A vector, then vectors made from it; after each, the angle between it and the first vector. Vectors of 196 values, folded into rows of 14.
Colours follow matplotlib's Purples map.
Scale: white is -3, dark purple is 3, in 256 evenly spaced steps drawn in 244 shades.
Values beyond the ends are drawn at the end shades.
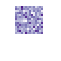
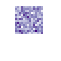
partly aligned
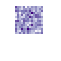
partly opposed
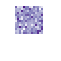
orthogonal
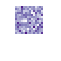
nearly parallel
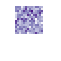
partly opposed
